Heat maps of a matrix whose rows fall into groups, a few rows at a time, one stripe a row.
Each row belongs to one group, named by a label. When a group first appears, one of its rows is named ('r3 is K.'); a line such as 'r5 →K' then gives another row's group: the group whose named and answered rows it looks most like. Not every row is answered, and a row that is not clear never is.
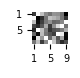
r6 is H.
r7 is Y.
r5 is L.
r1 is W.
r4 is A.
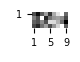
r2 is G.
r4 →A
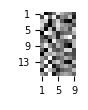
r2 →Y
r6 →L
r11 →Y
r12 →G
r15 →L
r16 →G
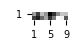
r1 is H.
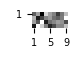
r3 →G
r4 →L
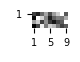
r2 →L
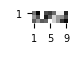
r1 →H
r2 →G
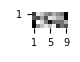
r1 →W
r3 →L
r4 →Y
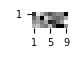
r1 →W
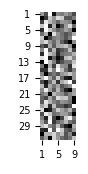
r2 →Y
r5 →W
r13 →L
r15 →Y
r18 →A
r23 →W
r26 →W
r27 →H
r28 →G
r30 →Y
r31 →Y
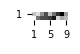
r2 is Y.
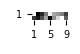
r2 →A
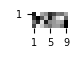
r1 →L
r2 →A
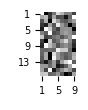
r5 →W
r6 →G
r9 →W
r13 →A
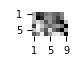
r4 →W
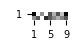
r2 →G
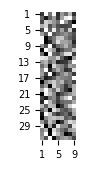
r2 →A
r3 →W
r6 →G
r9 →G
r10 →L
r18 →Y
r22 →A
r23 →L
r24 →H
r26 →L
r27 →Y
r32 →G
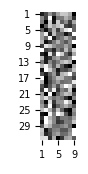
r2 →G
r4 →Y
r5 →A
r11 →Y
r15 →L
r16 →A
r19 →A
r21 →G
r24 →G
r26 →Y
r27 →L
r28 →L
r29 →W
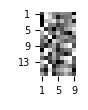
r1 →W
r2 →L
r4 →L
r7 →G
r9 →A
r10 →L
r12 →A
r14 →G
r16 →G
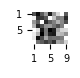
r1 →A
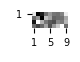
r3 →L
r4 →A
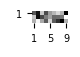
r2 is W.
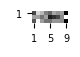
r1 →W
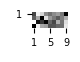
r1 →W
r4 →L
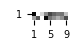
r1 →L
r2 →G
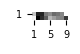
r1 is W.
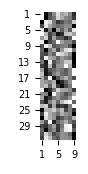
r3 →L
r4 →W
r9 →W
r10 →A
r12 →W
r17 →G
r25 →Y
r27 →L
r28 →G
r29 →A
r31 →W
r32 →W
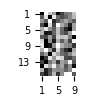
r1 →L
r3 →G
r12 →Y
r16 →A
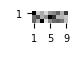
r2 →H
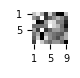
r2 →G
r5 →G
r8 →W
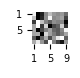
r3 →W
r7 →A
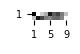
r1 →L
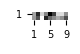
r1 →H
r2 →G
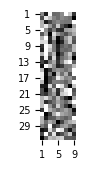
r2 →W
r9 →L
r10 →L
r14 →L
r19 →Y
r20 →A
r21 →A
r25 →W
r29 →G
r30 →Y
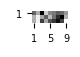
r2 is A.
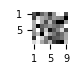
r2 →W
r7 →L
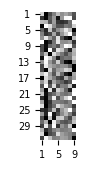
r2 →A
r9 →A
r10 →Y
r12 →L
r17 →L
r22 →A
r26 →G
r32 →W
